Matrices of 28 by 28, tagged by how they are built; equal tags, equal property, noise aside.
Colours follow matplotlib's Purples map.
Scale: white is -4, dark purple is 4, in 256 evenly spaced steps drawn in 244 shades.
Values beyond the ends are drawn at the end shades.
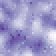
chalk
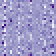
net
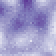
chalk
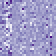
net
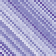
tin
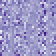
net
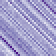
tin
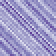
tin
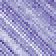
tin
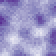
chalk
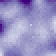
chalk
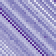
tin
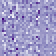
net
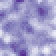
chalk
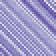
tin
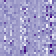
net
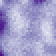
chalk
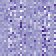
net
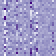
net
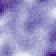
chalk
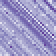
tin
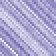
tin
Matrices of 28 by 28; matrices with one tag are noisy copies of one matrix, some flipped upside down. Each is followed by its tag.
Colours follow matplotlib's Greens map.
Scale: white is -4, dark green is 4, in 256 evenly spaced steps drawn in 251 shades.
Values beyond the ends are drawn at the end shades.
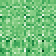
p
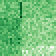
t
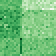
t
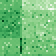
t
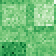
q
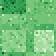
q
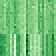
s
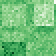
q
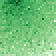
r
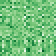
p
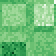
q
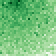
r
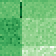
t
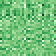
p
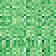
p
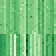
s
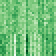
s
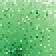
r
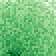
r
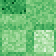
q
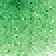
r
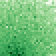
r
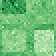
q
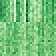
s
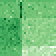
t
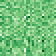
p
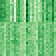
s
